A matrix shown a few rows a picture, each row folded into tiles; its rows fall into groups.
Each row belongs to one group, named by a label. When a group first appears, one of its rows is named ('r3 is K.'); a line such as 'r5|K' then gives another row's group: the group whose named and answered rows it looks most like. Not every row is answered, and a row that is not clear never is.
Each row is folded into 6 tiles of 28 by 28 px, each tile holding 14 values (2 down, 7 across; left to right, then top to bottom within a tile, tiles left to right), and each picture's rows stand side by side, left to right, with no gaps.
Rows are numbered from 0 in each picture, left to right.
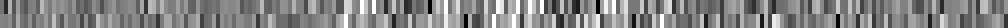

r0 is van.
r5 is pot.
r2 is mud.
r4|pot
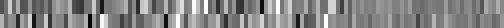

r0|pot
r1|mud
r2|van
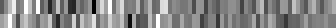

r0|mud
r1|pot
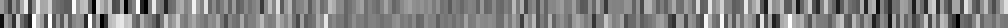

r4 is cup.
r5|pot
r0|cup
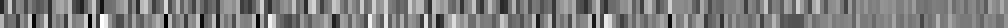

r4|pot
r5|van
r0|pot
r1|pot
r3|pot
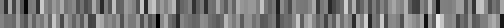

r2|pot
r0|van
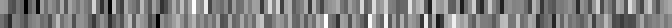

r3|pot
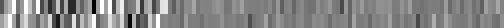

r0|mud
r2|van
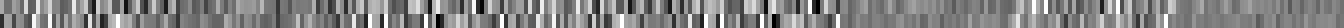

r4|cup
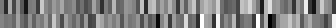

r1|cup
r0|van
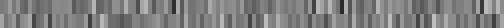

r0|pot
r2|van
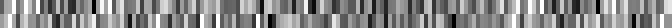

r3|mud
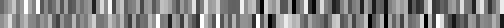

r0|mud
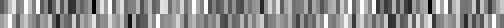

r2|mud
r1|mud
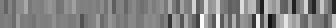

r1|cup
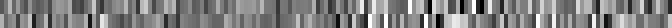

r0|pot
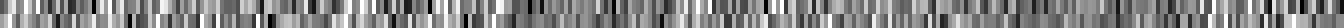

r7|cup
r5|cup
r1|cup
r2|mud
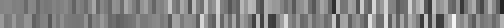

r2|cup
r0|pot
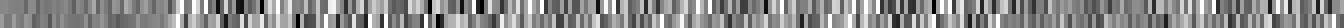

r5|mud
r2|cup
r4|mud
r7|mud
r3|mud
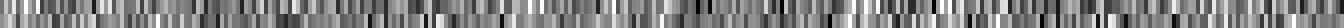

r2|pot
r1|pot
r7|cup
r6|pot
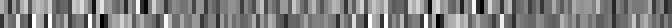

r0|cup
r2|cup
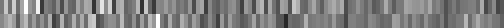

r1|pot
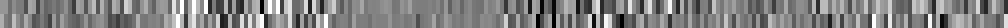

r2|van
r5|cup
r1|mud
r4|van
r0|pot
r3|pot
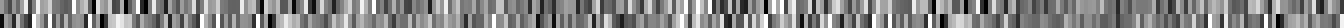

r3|pot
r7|cup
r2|mud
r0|cup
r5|cup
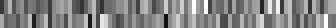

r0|pot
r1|mud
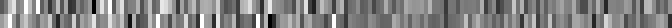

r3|pot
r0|mud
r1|cup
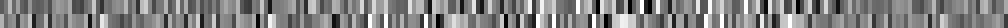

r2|cup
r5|pot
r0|pot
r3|cup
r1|pot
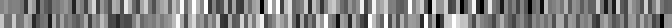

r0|pot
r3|van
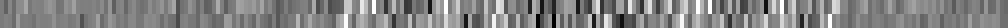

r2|mud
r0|van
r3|pot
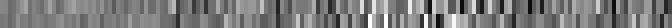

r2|cup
